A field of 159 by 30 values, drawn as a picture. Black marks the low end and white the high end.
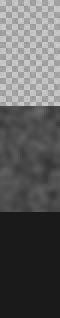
The table splits into 3 rows of 1 panel. Panel 1,1: high, checkered. Panel 2,1: low, blotchy, faint in contrast. Panel 3,1: very low, flat.
